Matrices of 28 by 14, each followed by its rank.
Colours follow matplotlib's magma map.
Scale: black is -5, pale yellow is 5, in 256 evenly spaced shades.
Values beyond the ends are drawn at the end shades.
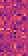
three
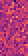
full rank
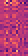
three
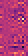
three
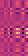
one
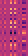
one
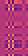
one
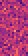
full rank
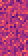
full rank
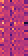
three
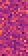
full rank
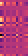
one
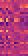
three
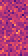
full rank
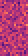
full rank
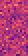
full rank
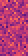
full rank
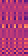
one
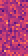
full rank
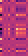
one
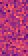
full rank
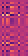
one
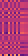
one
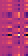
one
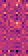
three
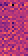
three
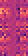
three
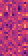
three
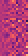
three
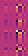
one
